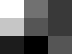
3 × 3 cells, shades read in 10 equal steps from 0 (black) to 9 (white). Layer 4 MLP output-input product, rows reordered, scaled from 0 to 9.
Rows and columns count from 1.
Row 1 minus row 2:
2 1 0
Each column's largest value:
9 4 3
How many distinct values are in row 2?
3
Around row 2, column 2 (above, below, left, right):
4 0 7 2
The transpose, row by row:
9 7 1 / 4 3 0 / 2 2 3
